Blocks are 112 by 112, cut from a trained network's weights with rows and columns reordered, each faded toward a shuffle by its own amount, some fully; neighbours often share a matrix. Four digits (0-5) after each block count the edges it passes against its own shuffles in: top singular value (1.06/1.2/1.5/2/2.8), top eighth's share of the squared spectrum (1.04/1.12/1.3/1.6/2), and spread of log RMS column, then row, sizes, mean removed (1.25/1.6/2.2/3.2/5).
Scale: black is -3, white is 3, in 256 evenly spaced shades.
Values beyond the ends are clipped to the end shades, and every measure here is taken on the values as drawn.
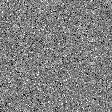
0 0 0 0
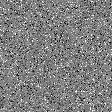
0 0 0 0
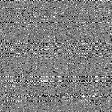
5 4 1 4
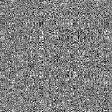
4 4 3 2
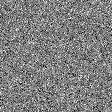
0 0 0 0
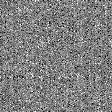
2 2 1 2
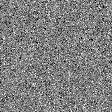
0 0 0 0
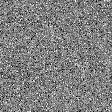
1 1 0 0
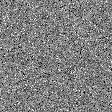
0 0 0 0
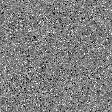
1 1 1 0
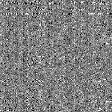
3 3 2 3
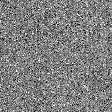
2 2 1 1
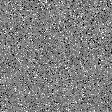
1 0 0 0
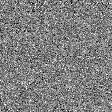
2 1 0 1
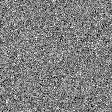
1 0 0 0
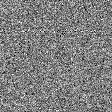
2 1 0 0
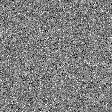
1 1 0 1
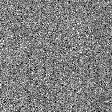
2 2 0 1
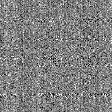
3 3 2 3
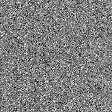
1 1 0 1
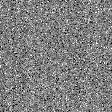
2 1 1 1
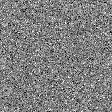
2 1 0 0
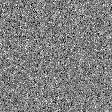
1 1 0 0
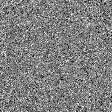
1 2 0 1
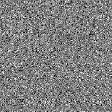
3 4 1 3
